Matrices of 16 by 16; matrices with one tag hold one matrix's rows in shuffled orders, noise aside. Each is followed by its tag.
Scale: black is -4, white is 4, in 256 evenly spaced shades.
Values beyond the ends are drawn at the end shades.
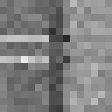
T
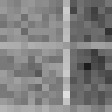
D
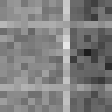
D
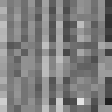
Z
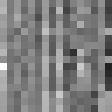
Z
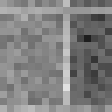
D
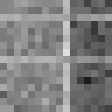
D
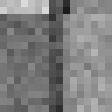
T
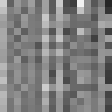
Z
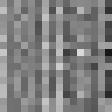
Z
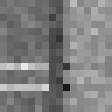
T
